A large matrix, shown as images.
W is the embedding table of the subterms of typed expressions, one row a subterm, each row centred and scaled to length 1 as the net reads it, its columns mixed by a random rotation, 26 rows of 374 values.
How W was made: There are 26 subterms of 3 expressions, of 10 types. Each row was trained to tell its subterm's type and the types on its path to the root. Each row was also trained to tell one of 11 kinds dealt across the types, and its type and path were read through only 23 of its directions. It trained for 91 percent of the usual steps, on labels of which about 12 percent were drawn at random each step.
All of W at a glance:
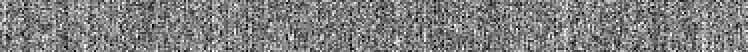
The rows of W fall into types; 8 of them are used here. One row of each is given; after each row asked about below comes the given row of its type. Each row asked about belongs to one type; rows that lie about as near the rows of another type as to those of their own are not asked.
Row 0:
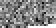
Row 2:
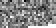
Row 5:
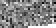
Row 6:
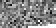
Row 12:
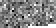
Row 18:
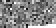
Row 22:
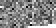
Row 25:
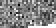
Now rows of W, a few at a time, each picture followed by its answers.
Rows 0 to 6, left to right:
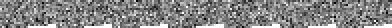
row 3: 0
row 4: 2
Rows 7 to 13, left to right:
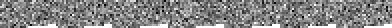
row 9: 0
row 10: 0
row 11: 22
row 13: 12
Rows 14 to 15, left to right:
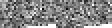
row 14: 2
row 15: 22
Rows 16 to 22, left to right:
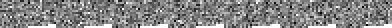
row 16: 2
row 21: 6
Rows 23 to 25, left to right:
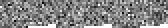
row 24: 22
